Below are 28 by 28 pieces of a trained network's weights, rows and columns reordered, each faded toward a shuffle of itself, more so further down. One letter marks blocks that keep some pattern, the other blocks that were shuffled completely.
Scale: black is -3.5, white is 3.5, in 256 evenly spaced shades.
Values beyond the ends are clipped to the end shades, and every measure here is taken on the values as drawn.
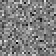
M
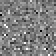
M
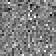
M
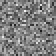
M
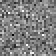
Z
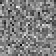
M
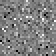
Z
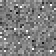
Z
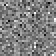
M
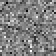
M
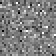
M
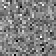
Z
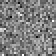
M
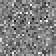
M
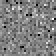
Z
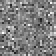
M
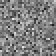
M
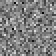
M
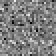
M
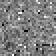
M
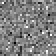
Z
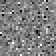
Z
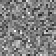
M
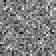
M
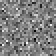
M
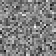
M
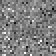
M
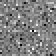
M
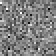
Z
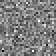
Z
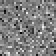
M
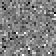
Z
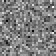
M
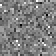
Z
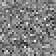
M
